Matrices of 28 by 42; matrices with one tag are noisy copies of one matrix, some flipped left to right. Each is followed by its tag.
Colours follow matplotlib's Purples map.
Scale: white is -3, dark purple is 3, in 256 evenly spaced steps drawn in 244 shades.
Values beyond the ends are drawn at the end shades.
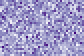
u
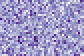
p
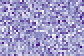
u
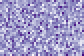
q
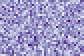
p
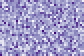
q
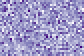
u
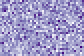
u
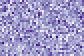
u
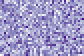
p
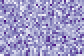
p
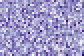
q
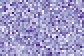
u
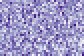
q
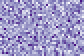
p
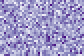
p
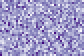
q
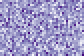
q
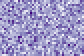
p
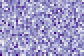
q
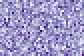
q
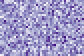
p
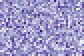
q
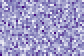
q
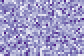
p
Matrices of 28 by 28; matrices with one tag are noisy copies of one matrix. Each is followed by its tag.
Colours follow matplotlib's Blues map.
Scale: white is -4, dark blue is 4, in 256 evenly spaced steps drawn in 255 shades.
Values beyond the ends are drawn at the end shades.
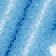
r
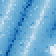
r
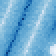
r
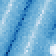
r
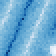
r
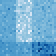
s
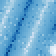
r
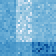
s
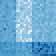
s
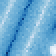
r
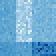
s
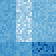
s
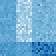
s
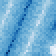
r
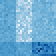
s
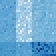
s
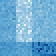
s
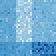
s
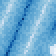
r
